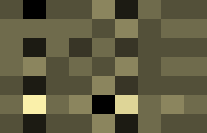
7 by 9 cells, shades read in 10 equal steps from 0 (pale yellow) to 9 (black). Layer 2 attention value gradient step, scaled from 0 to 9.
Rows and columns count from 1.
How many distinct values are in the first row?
5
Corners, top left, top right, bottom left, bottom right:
6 6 6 6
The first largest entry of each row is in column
2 5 2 3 2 5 2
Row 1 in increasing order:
4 5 6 6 6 6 6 8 9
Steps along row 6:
down up down up down up down up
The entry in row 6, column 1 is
5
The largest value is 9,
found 2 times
